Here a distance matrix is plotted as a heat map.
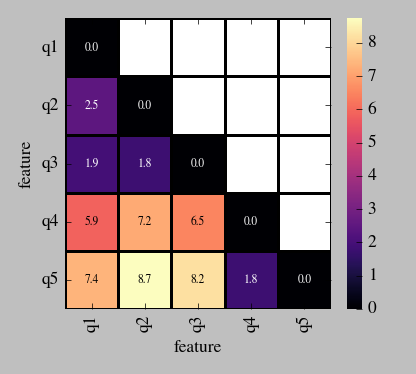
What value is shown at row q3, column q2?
1.8
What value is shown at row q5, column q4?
1.8
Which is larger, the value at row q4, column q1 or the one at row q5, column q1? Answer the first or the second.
the second
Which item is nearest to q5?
q4
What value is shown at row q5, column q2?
8.7
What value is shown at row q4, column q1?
5.9
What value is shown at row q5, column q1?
7.4
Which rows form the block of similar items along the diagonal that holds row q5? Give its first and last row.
q4 to q5
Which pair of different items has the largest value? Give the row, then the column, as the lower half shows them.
q5, q2
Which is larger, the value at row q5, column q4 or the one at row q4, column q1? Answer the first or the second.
the second
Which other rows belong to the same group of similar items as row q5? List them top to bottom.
q4
